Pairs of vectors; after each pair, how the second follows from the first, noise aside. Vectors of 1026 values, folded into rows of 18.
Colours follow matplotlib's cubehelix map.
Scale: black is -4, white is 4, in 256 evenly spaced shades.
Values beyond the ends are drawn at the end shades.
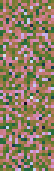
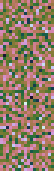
negated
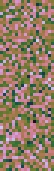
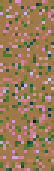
partly zeroed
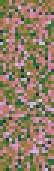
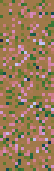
partly zeroed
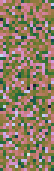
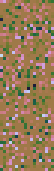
partly zeroed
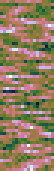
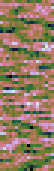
negated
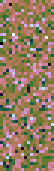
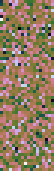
shuffled
